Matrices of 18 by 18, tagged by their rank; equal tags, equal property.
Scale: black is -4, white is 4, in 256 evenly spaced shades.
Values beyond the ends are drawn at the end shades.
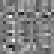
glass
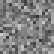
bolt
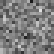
bolt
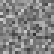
bolt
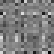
glass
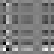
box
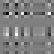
box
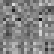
glass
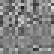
glass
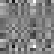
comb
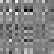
comb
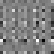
comb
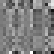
comb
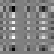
box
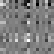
comb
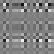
box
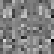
glass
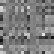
glass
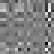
comb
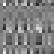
comb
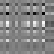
box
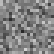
bolt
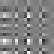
box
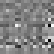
glass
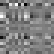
comb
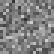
bolt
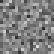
bolt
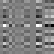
box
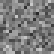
bolt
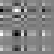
box
